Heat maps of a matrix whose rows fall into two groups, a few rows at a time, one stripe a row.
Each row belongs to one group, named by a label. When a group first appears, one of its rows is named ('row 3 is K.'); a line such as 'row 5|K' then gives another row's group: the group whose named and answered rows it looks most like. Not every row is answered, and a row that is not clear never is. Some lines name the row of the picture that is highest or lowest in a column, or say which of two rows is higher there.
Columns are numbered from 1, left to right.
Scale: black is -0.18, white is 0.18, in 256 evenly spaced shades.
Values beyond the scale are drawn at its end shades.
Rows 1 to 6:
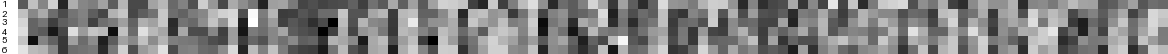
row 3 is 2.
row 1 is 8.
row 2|2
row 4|2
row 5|2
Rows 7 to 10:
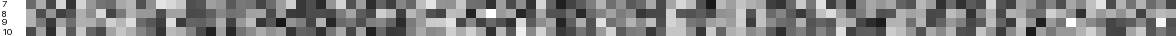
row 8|2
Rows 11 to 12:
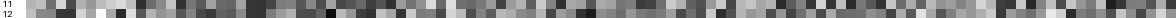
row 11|8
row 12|2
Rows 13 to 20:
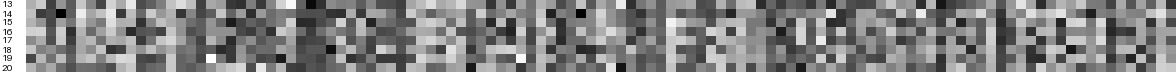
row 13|8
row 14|2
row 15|8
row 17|8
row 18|2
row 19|8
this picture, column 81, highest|14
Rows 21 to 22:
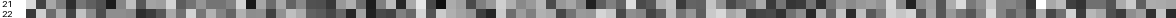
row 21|2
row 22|8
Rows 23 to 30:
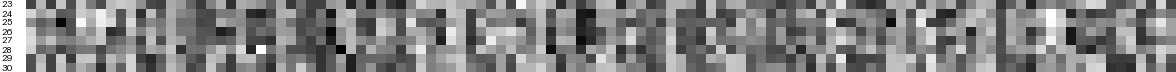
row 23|8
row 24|2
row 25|2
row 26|2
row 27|2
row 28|2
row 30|8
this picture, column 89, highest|29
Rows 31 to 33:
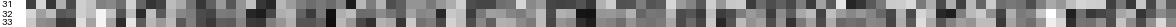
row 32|2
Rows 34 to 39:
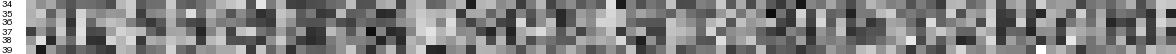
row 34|2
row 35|8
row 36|8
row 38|8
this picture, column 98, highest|39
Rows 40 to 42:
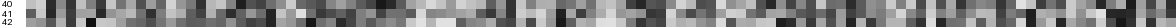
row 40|8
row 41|8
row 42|8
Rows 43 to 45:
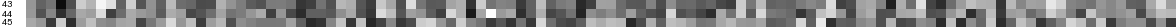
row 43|2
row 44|2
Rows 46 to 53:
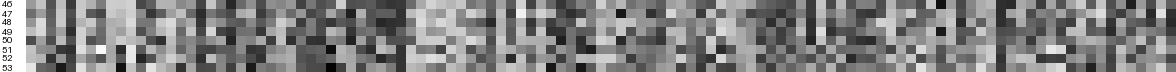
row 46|8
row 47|8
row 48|8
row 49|8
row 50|8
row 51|2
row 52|8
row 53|2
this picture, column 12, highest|50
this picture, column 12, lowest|52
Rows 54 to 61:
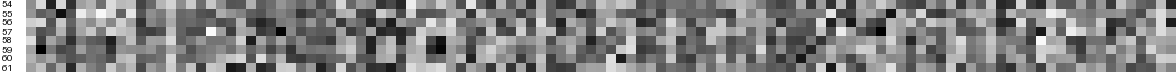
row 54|8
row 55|2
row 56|8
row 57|8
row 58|2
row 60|2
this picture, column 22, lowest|61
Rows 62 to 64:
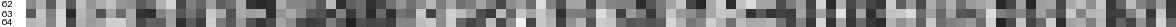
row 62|8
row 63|8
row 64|8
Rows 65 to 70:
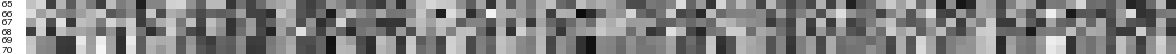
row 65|8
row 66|2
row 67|8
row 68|8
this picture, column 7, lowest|65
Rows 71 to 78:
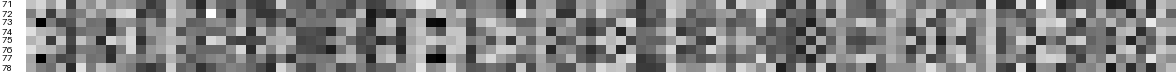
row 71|8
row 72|8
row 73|2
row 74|2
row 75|8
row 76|2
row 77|2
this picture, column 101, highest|75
